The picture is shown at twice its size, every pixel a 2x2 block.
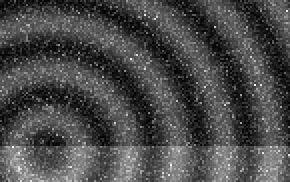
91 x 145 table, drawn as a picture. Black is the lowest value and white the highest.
Concentric rings centre on the bottom left. A horizontal seam about 80% of the way down splits the table, and the bottom part is higher. The bottom left is the ninth with the highest average. Overall the values sit about 30% of the way up the scale. The halves do not mirror each other.
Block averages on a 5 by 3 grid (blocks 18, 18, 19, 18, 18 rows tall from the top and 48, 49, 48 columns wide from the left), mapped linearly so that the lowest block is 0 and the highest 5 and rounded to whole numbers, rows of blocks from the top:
1 1 1
0 1 1
1 1 1
1 1 1
5 4 4
